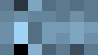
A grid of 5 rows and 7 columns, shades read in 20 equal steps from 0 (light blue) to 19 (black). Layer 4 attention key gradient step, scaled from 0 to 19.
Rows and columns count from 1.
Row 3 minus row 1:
-2 -14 5 -4 -3 -5 -3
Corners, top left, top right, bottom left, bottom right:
8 8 8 8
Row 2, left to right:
7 6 7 7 8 6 8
